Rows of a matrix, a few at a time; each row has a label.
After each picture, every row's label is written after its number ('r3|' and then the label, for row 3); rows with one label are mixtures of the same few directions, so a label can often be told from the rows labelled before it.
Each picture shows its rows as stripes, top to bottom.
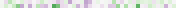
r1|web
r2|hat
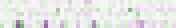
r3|web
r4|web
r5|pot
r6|hat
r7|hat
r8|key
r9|key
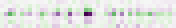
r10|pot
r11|web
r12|web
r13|web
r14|web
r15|web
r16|hat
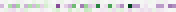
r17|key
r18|pot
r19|web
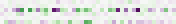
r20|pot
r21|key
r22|hat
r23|key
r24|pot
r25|web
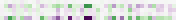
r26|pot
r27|web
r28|pot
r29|pot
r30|web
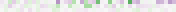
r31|pot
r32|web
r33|hat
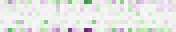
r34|web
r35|pot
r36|pot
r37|hat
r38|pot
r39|key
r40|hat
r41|web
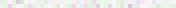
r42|key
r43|pot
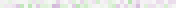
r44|pot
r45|hat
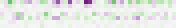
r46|web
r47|web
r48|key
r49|key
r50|hat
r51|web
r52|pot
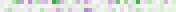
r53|hat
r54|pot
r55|web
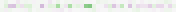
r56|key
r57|web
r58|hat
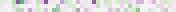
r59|key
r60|pot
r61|hat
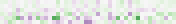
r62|pot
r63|pot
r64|key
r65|pot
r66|hat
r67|web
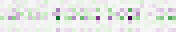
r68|key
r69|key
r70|pot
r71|hat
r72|pot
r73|pot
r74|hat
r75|pot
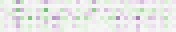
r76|key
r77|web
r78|key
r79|web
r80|hat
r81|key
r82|hat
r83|hat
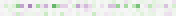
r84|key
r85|hat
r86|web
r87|key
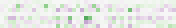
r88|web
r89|key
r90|pot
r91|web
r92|web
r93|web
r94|pot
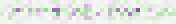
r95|hat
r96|web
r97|hat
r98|pot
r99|web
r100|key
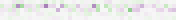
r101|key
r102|key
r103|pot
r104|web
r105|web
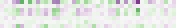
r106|hat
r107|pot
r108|hat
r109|hat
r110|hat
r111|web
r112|key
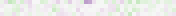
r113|web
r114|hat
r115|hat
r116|pot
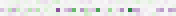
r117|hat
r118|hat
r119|pot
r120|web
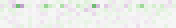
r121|web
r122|key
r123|web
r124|key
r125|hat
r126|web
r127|hat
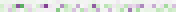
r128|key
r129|key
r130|pot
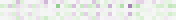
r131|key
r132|pot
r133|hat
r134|pot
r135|key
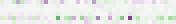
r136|key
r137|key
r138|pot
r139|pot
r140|pot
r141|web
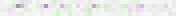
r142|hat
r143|key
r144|web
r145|web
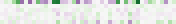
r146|hat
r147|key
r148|hat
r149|pot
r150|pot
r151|pot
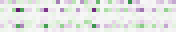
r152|pot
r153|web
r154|key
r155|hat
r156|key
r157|web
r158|key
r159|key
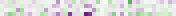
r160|pot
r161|web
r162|key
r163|web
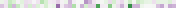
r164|web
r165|pot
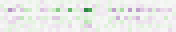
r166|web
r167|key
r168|web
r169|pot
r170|hat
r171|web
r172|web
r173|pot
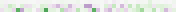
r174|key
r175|web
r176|key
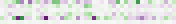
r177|hat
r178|web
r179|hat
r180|web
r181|key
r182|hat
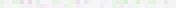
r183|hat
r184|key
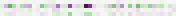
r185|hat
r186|web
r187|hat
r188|web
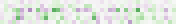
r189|hat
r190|web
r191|hat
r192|key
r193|key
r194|pot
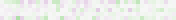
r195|hat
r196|hat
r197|pot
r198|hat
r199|key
